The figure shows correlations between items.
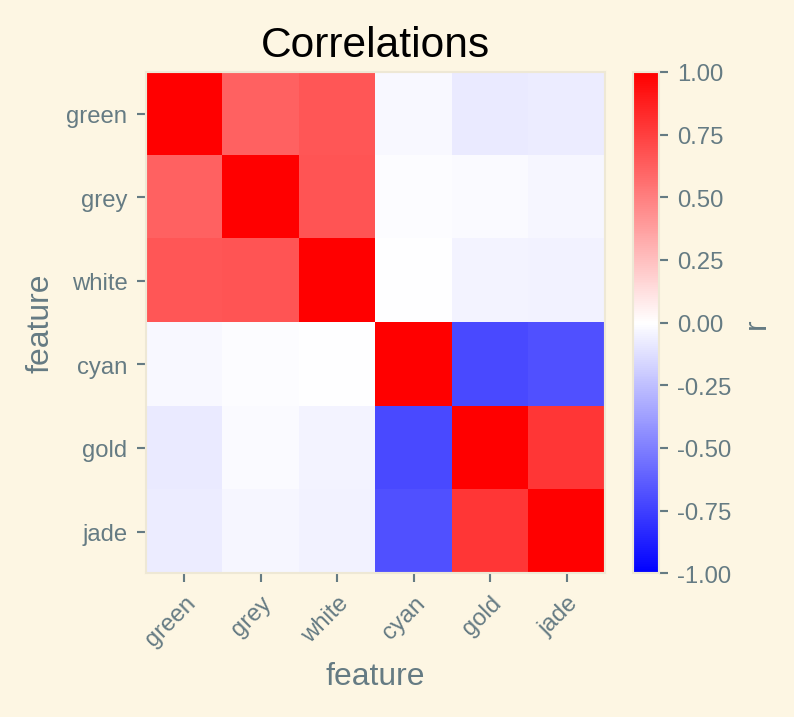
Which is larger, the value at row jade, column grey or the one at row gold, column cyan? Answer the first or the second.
the first
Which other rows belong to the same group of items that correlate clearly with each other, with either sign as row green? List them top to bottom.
grey, white
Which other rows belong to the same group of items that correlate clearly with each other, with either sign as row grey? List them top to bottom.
green, white
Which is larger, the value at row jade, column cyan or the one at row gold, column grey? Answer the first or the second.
the second
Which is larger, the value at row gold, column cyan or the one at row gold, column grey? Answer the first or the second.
the second
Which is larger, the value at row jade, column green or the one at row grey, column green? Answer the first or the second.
the second
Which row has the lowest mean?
cyan
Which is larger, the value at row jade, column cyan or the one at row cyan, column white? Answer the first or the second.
the second
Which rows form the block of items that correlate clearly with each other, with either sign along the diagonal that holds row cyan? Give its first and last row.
cyan to jade
